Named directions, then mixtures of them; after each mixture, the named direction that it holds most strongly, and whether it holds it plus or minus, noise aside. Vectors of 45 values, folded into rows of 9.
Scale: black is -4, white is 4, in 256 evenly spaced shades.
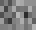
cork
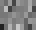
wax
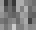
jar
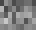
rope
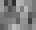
jar, plus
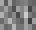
cork, minus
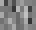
jar, plus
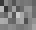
rope, plus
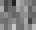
jar, plus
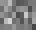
cork, minus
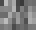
jar, minus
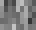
jar, plus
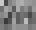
rope, minus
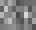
cork, minus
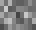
cork, minus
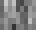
jar, minus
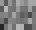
wax, plus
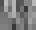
jar, minus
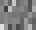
wax, minus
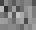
rope, plus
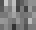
jar, minus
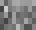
rope, minus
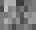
jar, minus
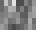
jar, minus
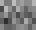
rope, minus
